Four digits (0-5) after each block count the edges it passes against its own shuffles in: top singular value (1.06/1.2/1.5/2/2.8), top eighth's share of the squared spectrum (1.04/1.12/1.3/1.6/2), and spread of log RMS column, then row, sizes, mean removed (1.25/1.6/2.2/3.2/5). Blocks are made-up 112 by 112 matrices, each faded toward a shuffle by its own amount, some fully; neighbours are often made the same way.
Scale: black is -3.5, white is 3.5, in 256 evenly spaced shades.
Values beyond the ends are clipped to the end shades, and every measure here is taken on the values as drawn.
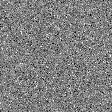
0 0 0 0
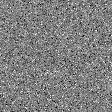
0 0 0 0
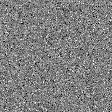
0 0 1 0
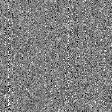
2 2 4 0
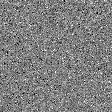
0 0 0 0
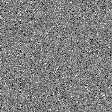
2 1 2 0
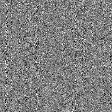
1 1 3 0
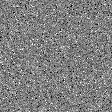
0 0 0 0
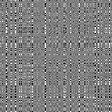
5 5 4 4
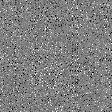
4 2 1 1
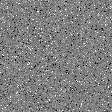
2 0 0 0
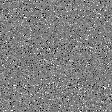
2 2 0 2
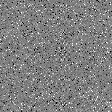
3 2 0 0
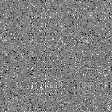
4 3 2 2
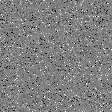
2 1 0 0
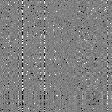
5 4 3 1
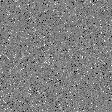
0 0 0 0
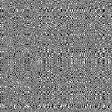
5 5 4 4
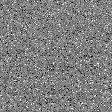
3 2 0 1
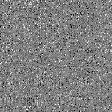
4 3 2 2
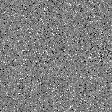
3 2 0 0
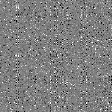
4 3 3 2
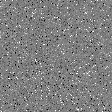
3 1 1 0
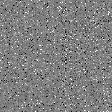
3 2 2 0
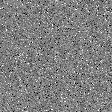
0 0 0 0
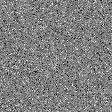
0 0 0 0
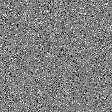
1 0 1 0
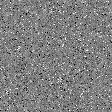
0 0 0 0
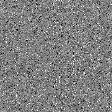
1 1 2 0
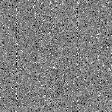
2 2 3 0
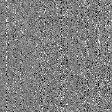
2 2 4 0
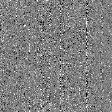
2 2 4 0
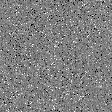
2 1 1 0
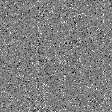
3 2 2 0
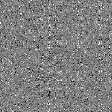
4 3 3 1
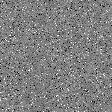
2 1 0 0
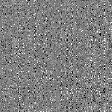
4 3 3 1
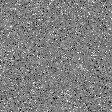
2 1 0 0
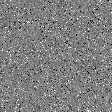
2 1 1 0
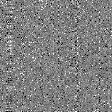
4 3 3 1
